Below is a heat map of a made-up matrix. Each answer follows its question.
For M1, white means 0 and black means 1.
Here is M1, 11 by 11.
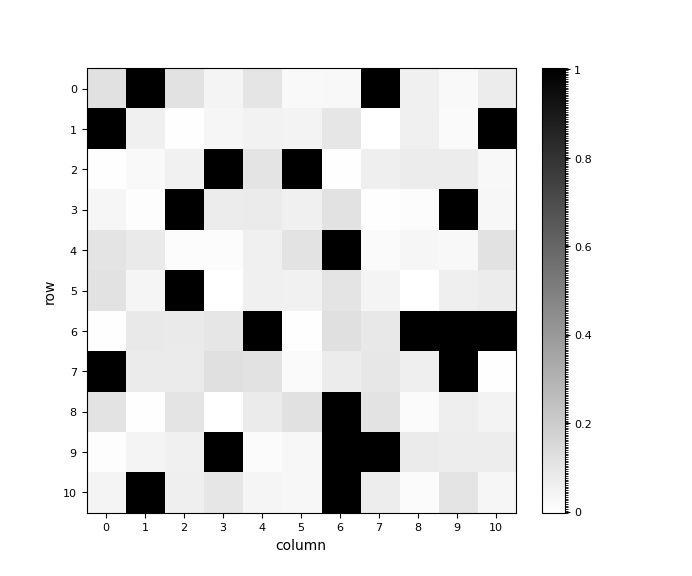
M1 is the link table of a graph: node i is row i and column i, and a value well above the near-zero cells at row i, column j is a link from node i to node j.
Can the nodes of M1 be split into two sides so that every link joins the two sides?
yes
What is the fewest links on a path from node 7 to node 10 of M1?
3
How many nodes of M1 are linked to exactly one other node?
3
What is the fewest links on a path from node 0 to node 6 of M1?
3
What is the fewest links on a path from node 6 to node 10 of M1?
1
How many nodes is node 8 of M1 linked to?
1
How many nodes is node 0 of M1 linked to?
2
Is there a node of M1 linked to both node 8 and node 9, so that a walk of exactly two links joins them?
yes
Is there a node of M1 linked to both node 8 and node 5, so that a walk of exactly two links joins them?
no
